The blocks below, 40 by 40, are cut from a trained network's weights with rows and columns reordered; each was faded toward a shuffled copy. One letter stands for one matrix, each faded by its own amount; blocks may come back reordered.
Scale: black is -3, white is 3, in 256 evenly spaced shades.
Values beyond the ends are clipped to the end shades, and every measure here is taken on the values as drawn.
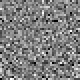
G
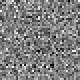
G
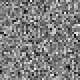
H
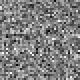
H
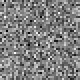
H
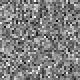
H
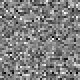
G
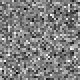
H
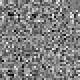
G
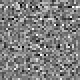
G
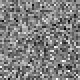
H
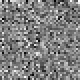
G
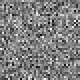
G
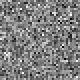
H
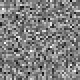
H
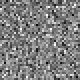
H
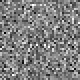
H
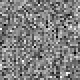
H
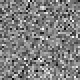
H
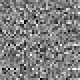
G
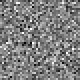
H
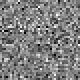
G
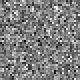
H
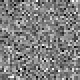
G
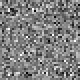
G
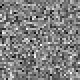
H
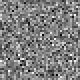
H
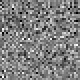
G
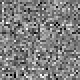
G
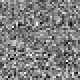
G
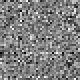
G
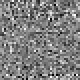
G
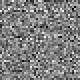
G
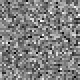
H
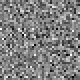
G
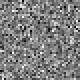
H
